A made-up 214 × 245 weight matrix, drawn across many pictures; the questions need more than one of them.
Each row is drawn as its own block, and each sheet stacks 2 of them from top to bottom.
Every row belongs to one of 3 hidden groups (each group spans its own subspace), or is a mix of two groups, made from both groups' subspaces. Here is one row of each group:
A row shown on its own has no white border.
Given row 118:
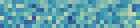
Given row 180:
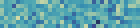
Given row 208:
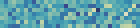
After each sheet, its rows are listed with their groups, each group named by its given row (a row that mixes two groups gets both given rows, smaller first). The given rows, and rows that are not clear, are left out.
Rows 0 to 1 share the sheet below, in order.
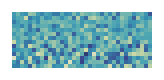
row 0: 180
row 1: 118
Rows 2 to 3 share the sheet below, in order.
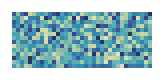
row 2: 180
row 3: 118 and 208
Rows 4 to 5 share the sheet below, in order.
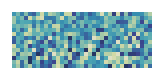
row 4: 180
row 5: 118
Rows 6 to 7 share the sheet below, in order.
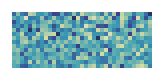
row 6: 180
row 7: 208
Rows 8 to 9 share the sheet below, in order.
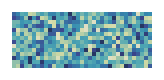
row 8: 118
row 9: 118
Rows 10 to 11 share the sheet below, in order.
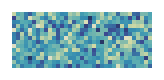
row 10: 118
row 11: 118 and 208
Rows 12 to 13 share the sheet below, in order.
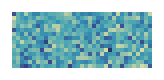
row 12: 118 and 180
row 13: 208
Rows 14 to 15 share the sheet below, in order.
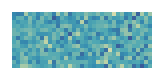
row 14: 208
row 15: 208
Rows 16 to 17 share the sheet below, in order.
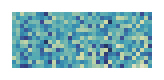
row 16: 208
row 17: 208
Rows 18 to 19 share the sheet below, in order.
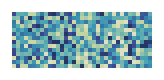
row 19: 180
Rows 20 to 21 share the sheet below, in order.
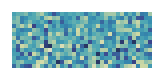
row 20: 180
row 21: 180 and 208
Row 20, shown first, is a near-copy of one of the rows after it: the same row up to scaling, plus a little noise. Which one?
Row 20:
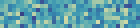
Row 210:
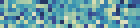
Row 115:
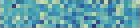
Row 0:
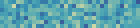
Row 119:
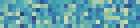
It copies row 119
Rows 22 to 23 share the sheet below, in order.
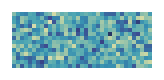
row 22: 180
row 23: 118
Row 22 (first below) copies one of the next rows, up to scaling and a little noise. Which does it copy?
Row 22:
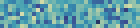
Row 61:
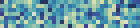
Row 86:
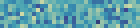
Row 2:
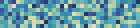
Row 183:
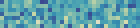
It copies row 86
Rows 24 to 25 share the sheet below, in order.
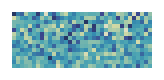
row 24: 118 and 208
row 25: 118
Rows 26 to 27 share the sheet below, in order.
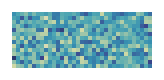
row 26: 118
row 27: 118
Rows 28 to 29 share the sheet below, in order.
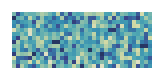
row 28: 118 and 208
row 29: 180
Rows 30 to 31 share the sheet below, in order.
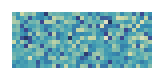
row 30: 208
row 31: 118 and 180
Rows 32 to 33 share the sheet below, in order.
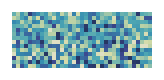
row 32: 118
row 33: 180
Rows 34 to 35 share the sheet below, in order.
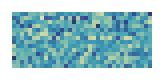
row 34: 118 and 180
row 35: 118
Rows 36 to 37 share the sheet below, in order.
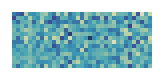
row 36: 208
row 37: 208
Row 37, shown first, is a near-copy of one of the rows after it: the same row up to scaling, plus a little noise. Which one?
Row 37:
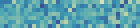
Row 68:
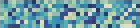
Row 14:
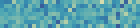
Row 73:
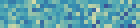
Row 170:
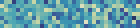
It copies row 14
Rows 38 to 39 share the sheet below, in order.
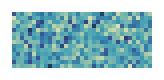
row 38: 118
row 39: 180 and 208
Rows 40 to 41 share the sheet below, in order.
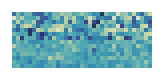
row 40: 118
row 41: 118
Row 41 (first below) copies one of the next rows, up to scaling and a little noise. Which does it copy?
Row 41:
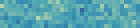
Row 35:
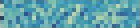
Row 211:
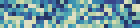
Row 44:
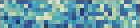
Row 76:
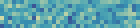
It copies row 44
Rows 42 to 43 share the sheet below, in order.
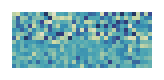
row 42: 180 and 208
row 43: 180
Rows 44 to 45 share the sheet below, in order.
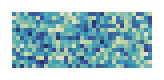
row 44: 118
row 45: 118
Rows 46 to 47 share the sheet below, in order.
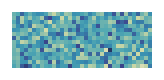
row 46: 180
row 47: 208
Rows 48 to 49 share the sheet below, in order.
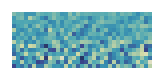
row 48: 118
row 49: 118
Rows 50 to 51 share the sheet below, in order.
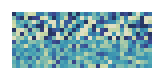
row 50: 118
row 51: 180
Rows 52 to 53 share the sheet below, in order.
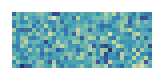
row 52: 180
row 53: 208
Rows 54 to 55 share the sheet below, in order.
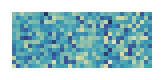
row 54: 208
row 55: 180 and 208
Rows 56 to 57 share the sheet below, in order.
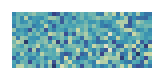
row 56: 180
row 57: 208
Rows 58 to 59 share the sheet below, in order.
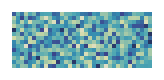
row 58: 118
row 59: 180
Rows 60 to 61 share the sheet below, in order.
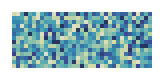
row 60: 208
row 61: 180
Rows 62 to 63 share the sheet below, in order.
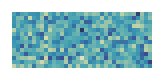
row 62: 118 and 208
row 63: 118
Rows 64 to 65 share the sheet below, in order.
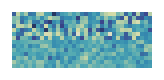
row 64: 180
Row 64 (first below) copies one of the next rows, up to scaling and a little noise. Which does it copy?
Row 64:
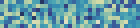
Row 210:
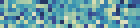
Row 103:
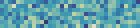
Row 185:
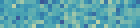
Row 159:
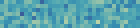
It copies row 159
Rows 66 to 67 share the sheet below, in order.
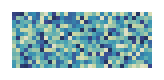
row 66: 208
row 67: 208
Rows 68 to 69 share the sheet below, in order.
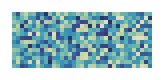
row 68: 208
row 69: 118 and 208
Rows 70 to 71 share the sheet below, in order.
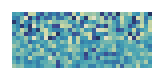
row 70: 180
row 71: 118
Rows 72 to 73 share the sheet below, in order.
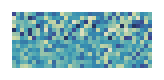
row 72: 118
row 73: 208
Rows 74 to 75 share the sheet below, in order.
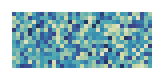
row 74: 118
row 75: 208
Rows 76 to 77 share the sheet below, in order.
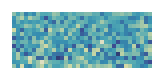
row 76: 118
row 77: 118
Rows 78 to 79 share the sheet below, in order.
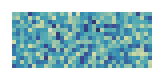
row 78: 118
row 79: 118
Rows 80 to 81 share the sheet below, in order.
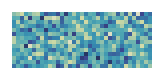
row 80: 180 and 208
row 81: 118 and 180
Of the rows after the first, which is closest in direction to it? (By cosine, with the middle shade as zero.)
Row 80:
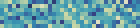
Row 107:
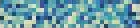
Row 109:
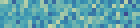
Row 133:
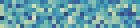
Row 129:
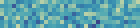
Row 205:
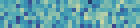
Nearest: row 109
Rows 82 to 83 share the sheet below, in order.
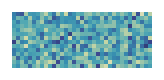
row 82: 208
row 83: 180
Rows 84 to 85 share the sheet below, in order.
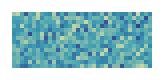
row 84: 208
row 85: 208
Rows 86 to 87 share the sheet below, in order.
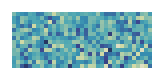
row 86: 180
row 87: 208
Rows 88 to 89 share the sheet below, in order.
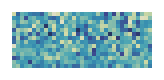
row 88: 180
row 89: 118
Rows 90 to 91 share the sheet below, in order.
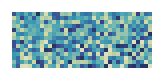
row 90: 118 and 208
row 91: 208
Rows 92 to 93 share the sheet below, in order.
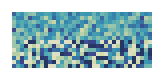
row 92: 118
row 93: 180
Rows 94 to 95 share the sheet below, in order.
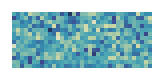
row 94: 118
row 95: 118
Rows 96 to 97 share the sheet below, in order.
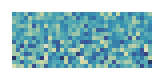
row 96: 180
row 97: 118
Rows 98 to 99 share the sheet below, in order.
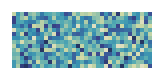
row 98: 118 and 180
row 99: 208
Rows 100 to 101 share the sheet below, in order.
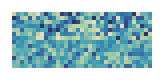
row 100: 118 and 208
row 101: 118
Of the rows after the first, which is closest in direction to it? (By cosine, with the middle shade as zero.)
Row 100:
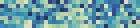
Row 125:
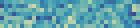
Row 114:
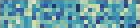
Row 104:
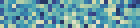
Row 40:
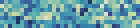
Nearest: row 125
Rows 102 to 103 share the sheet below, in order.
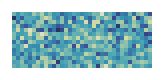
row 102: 118
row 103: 180
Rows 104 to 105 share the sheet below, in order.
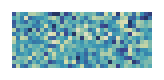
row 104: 180
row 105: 180
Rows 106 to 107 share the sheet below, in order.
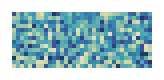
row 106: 180
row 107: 118
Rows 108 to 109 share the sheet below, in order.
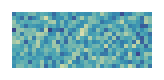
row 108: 118
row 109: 208
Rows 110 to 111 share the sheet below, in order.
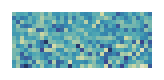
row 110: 118
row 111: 208
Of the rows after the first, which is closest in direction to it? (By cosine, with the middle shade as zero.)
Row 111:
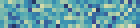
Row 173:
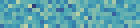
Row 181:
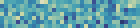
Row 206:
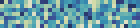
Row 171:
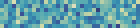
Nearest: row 171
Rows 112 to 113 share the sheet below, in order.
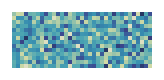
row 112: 208
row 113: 208
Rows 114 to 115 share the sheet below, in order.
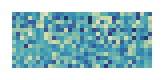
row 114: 118 and 208
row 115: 180
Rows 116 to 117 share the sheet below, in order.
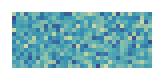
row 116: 118 and 180
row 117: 180
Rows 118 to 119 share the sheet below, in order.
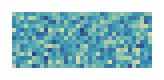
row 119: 180
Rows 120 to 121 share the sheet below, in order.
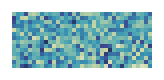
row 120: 118 and 180
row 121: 208
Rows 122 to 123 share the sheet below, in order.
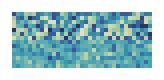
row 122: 118
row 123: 118
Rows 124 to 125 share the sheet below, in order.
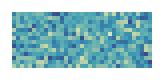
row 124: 180
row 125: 118
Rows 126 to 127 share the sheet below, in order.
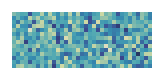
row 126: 118
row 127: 208
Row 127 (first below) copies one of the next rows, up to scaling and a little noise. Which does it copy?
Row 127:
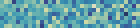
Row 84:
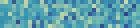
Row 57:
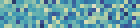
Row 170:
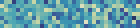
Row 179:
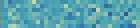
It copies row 57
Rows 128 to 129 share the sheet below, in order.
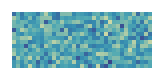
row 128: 118 and 208
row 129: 180
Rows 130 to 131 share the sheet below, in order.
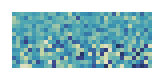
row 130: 180 and 208
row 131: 208
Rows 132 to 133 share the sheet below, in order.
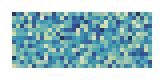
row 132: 180 and 208
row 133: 118
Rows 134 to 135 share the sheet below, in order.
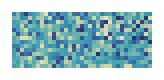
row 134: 208
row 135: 118 and 180
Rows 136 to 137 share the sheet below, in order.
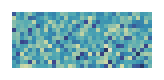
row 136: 118
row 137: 208
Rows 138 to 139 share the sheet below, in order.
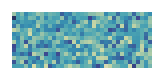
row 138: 118
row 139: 118 and 180
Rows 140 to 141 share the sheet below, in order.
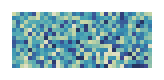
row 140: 180 and 208
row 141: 118 and 208
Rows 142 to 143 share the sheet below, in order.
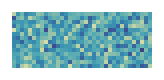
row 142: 118
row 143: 208
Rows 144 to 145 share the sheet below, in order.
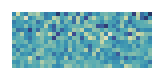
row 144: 180 and 208
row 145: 118
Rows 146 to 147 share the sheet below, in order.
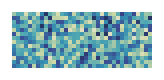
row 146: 208
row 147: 118
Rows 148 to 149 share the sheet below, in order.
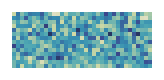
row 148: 180
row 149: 118
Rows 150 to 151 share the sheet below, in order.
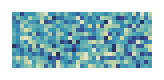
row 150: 208
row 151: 118
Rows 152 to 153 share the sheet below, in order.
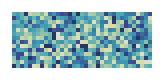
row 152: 118 and 208
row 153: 118 and 180
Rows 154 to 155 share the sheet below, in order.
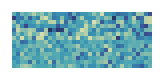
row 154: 118
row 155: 208
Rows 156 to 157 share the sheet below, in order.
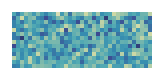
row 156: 118 and 208
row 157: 118
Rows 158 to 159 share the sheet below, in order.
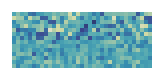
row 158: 118
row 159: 180
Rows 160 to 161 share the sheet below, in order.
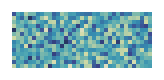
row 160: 118
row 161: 180
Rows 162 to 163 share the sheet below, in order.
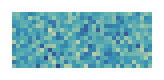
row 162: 118
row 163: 118 and 180
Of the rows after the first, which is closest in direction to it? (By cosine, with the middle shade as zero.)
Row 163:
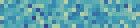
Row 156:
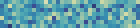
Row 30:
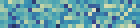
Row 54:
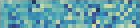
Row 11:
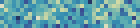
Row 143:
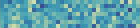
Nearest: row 156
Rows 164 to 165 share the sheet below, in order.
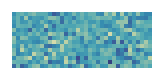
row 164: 180
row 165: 180
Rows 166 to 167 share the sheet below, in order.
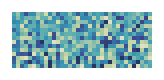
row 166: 208
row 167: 180
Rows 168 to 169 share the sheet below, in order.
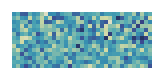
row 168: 208
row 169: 208
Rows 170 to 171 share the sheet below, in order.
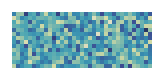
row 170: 208
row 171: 180 and 208
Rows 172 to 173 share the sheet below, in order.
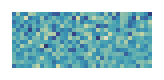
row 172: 180
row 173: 118 and 180
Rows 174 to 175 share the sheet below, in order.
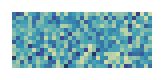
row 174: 208
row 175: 118
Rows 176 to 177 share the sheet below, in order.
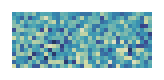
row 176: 118
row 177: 180
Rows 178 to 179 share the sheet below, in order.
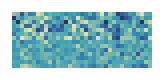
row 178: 118 and 208
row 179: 208
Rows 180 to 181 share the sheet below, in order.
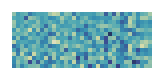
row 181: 180 and 208
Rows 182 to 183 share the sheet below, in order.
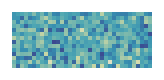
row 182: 118
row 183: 180
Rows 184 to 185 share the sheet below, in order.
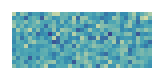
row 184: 180
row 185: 180
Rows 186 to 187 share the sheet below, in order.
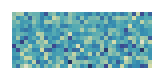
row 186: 208
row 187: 208
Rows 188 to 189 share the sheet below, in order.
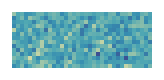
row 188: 118
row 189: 118 and 180
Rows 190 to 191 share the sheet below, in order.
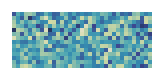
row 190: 118
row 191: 208
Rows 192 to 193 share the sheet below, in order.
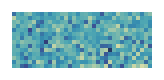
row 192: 118
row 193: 208
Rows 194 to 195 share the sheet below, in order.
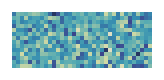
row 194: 180
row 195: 208
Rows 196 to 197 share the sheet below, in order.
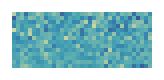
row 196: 118
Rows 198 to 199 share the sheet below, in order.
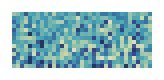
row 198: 180 and 208
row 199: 118 and 180
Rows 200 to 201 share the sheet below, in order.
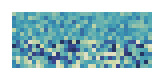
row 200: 118
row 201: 118
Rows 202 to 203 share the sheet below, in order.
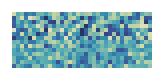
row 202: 118
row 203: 118 and 180
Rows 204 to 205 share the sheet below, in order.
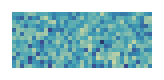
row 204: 118
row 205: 118 and 180
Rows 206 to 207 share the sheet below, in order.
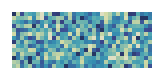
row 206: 180
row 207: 118
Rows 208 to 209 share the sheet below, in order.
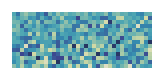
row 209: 118 and 180
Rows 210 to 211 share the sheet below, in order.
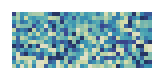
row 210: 180
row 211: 118
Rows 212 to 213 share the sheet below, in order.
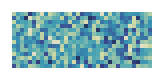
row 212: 118 and 180
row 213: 180
